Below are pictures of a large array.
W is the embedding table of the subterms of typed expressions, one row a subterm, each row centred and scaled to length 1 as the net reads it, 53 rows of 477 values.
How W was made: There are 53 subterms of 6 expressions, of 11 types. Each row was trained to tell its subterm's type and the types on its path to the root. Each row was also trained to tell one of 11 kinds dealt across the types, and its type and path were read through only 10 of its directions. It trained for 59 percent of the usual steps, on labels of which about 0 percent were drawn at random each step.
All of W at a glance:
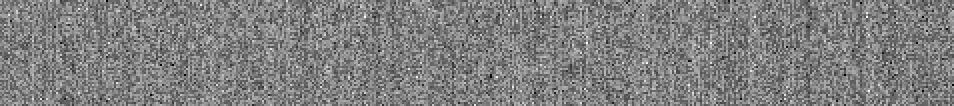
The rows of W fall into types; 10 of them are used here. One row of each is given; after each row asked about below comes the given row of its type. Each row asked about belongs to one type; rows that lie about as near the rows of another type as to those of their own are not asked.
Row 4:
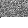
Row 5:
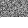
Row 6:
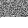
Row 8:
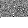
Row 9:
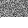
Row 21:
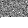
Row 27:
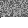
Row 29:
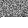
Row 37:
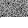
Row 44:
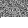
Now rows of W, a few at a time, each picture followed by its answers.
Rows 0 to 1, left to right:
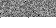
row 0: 44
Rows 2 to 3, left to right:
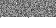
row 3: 29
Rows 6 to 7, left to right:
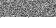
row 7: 8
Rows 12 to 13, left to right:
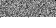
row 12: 4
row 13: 6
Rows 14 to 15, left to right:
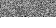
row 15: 6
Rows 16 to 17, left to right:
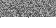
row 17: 37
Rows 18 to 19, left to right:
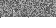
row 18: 27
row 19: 37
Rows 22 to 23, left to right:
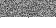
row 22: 4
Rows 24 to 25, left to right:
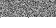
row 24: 44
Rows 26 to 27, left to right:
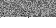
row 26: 6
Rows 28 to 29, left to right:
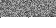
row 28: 44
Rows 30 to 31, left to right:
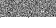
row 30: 4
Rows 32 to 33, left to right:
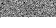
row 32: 44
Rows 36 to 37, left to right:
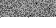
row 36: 5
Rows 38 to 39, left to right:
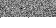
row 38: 4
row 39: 5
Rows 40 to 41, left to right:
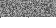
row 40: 9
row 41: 37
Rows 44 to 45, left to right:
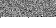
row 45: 5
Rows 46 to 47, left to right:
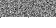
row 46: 6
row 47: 37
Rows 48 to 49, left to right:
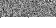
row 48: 27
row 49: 21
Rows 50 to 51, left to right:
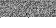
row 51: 29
